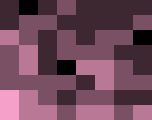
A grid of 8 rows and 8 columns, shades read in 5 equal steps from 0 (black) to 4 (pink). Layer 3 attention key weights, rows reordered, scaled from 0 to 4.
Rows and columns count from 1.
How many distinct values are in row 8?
3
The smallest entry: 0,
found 3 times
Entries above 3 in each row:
0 0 0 0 0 0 1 1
